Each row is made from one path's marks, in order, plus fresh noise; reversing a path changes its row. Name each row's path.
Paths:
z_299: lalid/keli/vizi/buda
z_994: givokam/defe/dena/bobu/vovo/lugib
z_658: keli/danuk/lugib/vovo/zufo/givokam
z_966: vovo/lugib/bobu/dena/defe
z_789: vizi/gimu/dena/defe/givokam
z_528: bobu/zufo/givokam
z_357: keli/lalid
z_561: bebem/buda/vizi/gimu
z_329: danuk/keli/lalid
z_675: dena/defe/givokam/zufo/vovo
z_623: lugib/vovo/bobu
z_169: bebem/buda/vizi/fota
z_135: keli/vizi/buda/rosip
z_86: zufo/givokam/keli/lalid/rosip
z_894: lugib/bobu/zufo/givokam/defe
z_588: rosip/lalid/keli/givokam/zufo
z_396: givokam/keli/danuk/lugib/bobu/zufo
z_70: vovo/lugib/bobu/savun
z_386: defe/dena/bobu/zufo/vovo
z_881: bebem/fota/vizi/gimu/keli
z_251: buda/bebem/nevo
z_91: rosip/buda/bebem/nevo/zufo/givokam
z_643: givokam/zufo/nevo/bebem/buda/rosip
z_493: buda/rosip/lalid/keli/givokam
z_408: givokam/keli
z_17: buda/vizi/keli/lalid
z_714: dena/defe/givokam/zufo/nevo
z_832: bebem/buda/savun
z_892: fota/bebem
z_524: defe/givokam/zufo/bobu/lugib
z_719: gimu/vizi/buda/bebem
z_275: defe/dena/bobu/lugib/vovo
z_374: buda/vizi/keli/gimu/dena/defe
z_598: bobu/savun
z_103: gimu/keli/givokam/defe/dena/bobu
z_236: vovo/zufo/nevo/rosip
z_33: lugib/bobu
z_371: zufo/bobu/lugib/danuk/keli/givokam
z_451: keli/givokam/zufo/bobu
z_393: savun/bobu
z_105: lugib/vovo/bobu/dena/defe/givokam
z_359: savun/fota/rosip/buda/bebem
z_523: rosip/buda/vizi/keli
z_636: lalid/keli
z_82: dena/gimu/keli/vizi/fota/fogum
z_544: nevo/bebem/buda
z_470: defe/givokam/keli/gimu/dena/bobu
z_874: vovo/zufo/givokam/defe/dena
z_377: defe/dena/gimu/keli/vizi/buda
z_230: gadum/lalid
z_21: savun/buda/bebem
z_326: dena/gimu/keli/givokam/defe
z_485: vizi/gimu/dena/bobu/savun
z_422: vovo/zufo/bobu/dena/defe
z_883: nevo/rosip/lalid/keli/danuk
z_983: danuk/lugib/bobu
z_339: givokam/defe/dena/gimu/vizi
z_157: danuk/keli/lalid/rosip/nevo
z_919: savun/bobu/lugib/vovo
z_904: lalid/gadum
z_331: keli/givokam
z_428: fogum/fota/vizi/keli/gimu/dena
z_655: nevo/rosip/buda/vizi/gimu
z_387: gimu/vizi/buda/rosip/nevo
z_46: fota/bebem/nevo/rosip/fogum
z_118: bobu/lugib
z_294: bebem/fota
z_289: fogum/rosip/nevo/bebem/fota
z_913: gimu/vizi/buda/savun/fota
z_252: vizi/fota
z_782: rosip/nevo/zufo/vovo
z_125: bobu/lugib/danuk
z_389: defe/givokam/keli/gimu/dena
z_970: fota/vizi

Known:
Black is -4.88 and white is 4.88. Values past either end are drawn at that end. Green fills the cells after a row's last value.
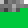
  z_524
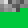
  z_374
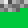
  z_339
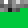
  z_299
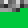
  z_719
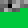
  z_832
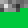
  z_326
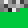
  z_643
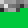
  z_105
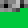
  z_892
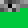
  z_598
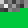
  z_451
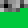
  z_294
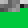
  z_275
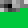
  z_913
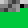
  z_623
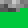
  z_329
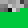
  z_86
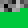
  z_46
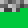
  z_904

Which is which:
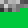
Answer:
z_493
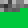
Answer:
z_970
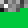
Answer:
z_528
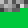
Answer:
z_714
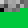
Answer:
z_883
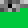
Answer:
z_70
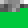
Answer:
z_994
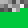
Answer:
z_236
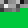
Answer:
z_588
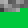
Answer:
z_782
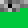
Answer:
z_485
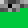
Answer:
z_393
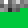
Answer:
z_377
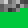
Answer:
z_523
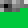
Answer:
z_252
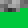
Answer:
z_357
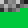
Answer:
z_408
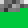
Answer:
z_33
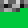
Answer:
z_21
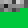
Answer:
z_251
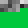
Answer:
z_919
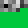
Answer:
z_359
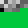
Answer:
z_371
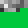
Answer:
z_789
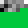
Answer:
z_125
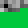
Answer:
z_289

